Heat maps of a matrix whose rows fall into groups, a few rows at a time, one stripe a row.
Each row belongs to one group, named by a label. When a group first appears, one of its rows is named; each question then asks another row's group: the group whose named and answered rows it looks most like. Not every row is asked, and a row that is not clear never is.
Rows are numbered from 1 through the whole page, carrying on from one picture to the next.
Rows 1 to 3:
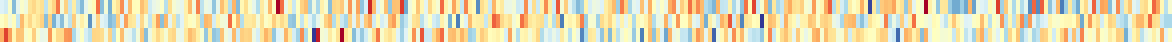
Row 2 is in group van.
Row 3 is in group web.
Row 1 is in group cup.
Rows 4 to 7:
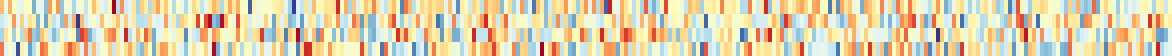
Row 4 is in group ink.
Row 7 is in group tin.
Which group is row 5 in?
van
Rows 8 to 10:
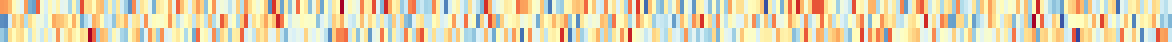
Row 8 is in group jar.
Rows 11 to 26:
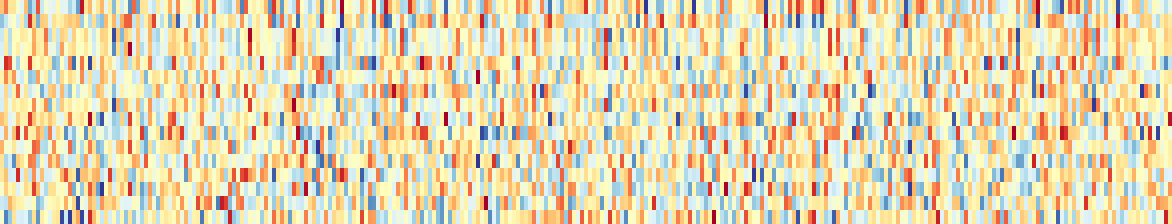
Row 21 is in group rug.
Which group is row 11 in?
jar
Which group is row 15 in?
web
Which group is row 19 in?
rug
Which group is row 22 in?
cup
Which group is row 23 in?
web
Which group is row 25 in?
van
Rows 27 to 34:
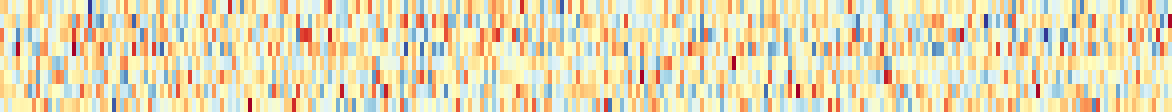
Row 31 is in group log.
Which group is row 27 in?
van
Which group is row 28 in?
rug
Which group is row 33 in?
jar
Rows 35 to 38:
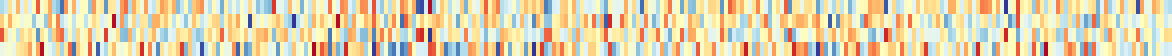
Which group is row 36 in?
ink
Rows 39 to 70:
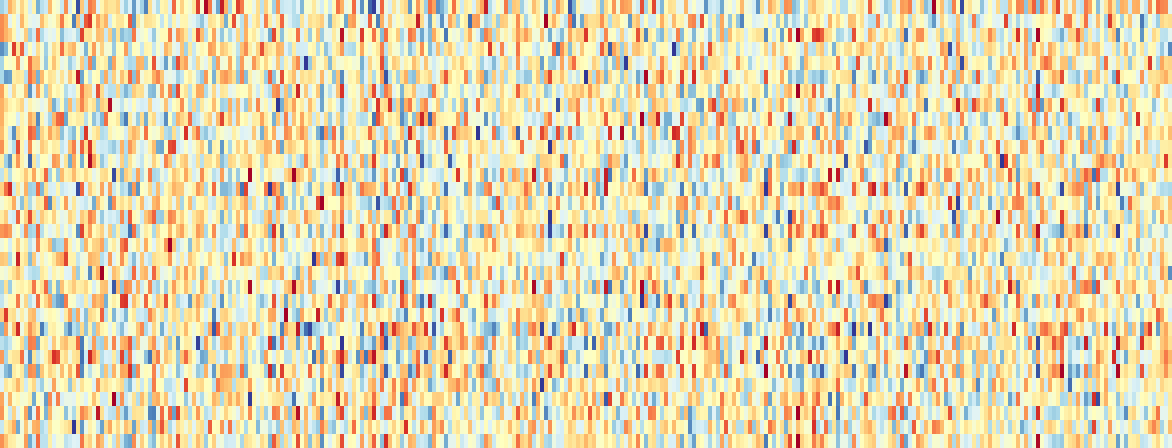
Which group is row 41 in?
jar
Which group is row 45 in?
jar
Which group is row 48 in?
cup
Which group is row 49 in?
rug
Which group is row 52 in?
jar
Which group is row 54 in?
rug
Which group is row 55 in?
jar
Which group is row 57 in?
web
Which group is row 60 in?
log
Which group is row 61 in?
web
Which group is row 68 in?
jar
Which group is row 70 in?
jar
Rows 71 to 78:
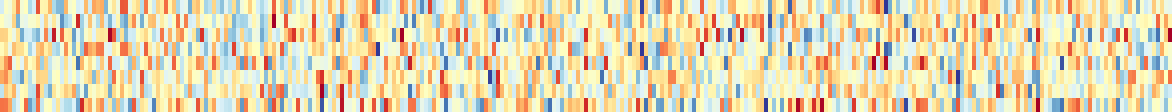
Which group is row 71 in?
log
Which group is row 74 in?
log
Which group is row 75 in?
jar
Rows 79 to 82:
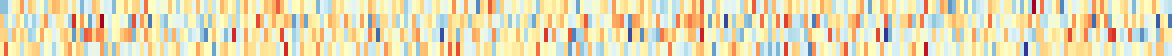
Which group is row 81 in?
log
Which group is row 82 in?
web
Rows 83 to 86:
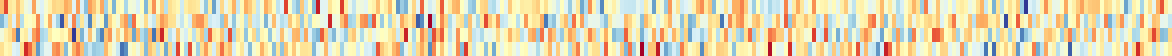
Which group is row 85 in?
rug
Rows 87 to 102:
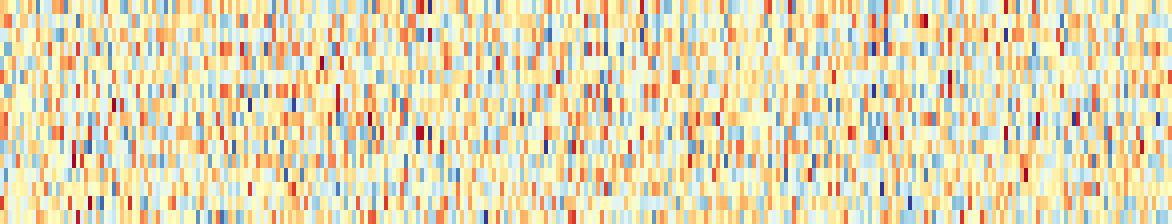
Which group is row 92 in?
cup
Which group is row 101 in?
rug
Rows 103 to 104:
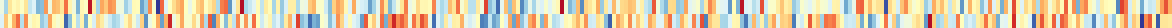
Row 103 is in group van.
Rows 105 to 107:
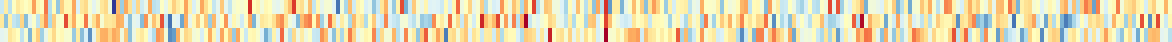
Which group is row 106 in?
tin
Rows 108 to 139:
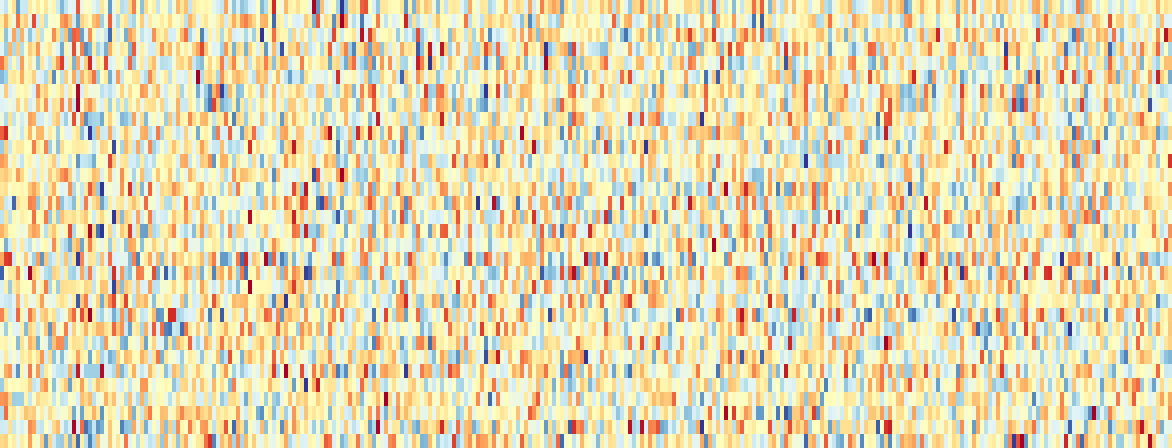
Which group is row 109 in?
web
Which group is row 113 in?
van
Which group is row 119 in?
van
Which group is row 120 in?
web
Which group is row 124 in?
rug
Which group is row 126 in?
jar
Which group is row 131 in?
tin
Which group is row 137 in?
rug
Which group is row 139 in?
van
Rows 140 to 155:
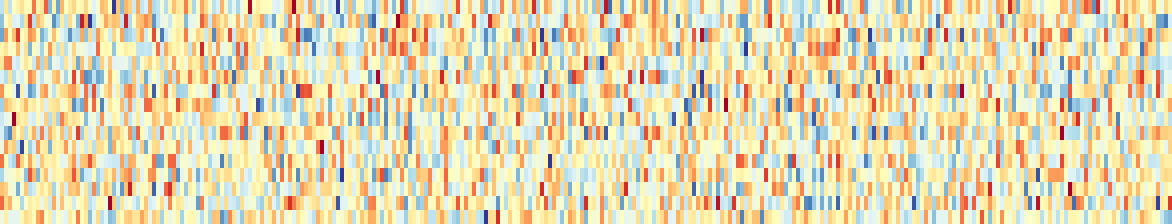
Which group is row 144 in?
jar
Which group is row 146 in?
tin
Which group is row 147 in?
rug
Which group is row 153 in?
tin
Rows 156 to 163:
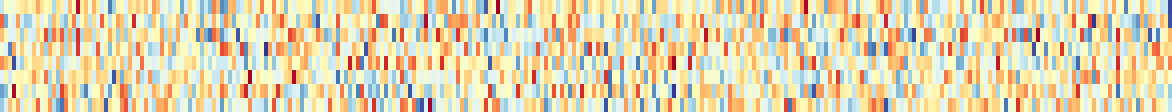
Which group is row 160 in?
cup
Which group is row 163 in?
log
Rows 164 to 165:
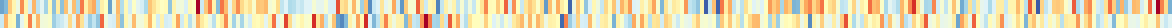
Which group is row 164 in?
van
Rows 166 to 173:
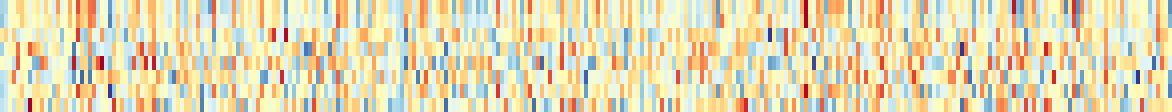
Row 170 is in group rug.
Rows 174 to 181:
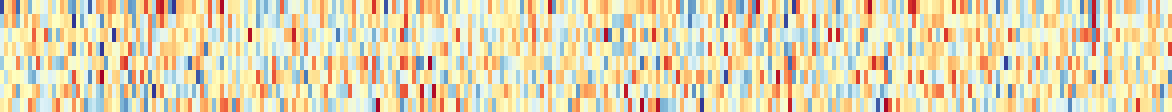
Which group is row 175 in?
rug
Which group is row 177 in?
rug
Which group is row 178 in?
log
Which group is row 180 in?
rug
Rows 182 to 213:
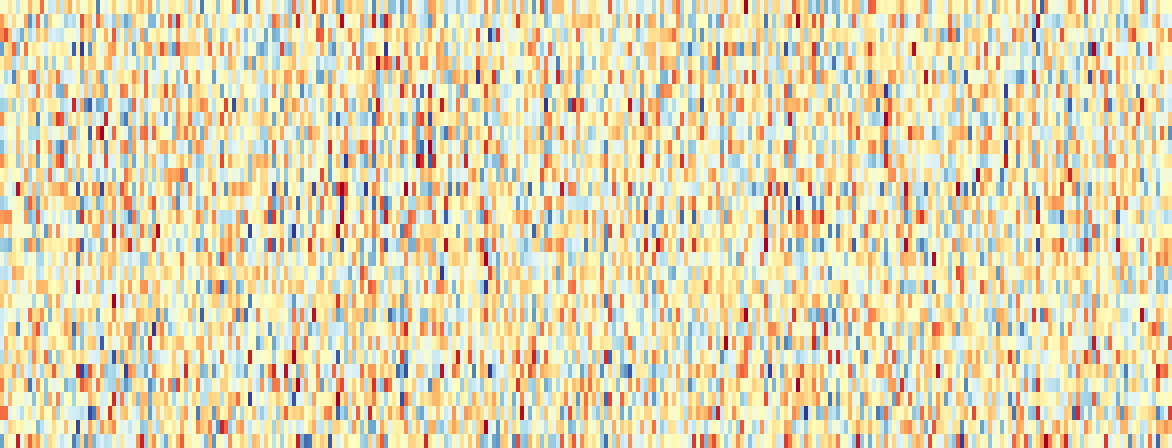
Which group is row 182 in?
tin
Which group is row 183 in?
jar
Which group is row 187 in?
cup
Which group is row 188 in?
log
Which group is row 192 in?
log
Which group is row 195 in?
web
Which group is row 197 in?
jar
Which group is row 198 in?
ink
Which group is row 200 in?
van
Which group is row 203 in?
ink
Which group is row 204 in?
tin
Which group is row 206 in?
rug
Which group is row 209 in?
jar
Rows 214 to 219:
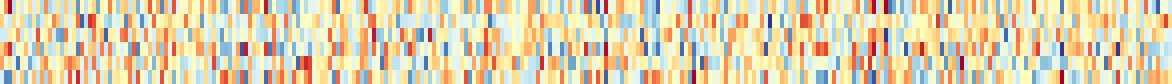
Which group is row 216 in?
log
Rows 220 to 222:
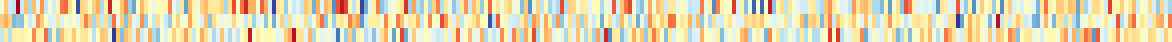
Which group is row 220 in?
web
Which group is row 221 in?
cup
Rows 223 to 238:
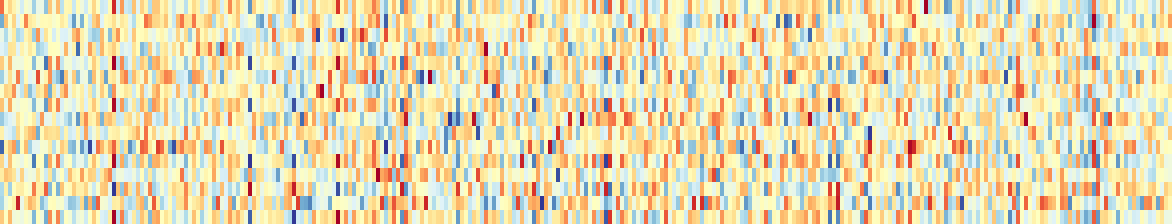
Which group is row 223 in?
ink
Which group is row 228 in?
log
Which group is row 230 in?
ink
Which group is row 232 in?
cup
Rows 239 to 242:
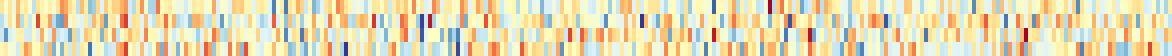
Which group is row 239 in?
web
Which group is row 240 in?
log
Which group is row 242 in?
van
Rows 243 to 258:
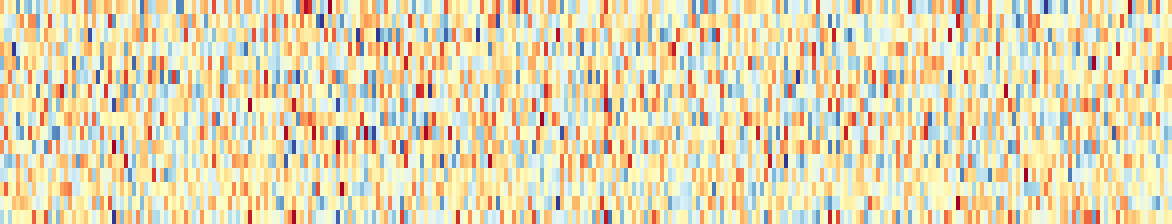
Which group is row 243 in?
tin
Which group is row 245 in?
cup
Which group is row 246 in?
cup
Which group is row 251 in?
tin
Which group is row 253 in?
ink
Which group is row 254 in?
web
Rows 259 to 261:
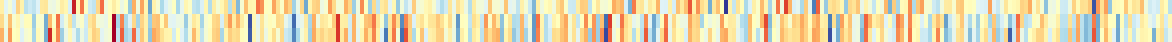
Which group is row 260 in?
ink
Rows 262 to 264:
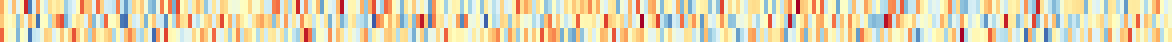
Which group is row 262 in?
jar
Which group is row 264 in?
tin
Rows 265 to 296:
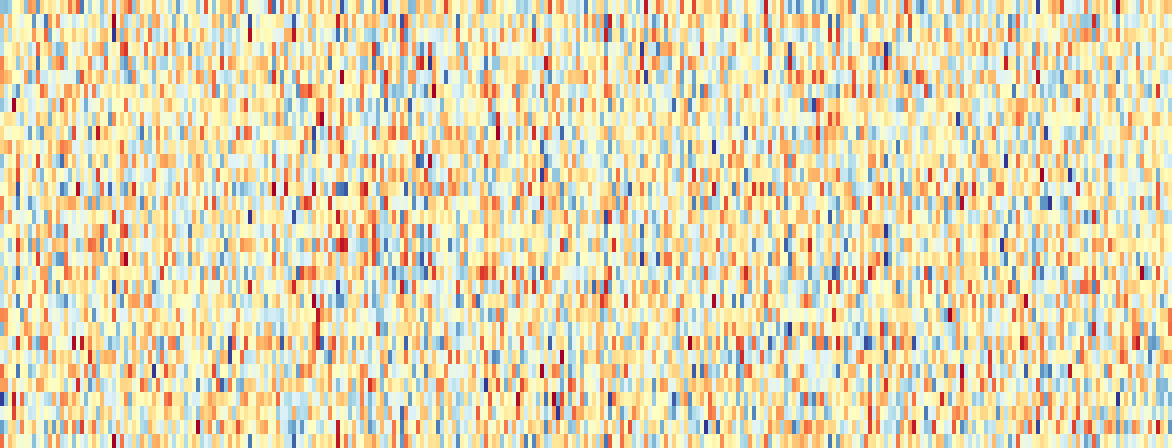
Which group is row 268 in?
log
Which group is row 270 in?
jar
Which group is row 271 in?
tin
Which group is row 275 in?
web
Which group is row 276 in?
log
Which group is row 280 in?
ink
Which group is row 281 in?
log
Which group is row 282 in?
web
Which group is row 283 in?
log
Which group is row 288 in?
rug
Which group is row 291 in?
tin
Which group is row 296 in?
ink
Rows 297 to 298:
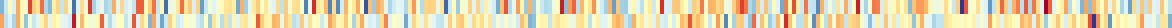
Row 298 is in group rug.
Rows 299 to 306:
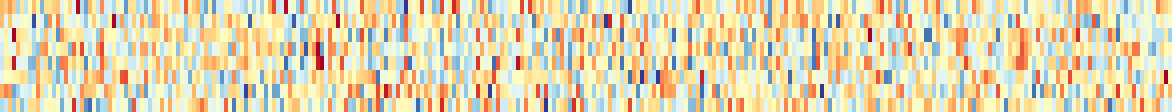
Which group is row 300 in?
ink
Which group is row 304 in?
log
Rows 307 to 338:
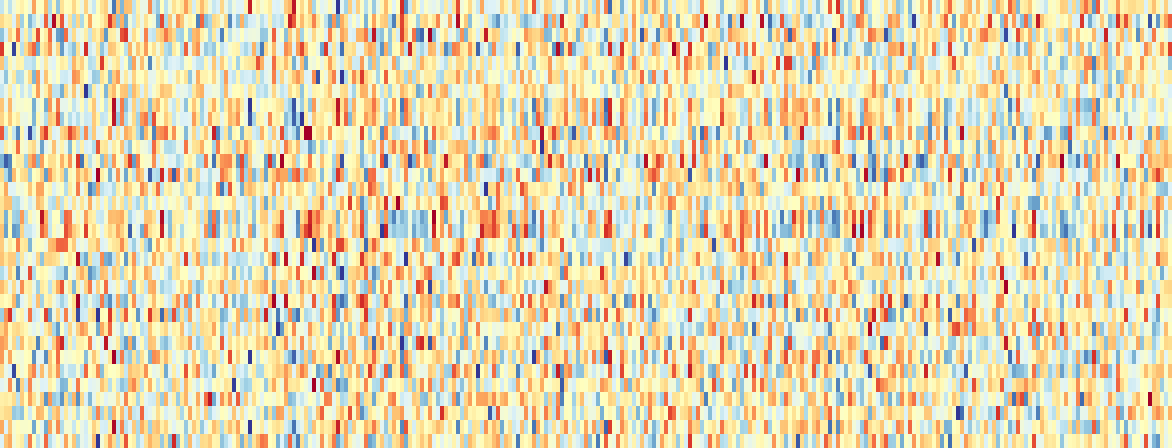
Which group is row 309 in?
log
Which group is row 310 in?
cup
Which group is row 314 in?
ink
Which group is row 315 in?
ink
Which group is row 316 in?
tin
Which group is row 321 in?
cup
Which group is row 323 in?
tin
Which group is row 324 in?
web
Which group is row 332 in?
ink
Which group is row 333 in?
cup
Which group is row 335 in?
van
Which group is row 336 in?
cup
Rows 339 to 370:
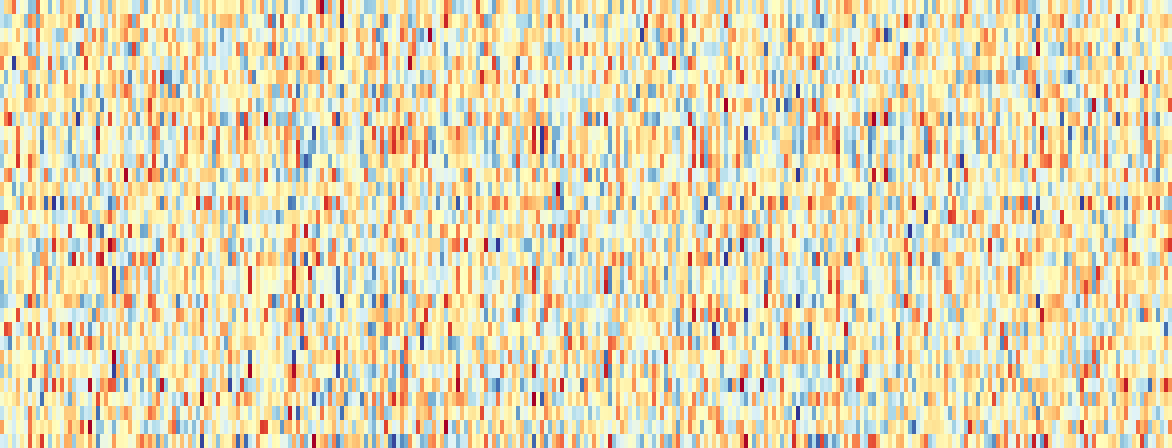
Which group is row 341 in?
log
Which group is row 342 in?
jar
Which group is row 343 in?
cup
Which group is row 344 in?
tin
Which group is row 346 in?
rug
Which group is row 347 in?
jar
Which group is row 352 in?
cup
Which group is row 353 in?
van
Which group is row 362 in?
web
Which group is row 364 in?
ink
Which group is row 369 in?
rug
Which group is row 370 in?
tin
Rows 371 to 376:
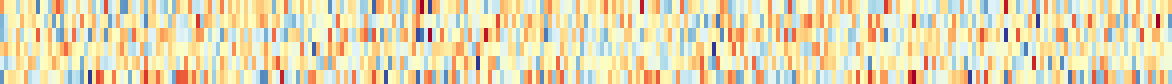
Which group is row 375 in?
cup
